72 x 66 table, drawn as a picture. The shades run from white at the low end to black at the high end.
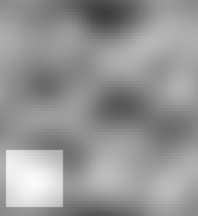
Average level on the scale: 40%. Ninth with the highest average: top middle. Odd patch: lower, in the bottom left. Ninth with the lowest average: bottom left.
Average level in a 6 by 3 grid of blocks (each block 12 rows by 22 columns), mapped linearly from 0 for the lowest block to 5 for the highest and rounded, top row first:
352 / 222 / 332 / 334 / 022 / 032
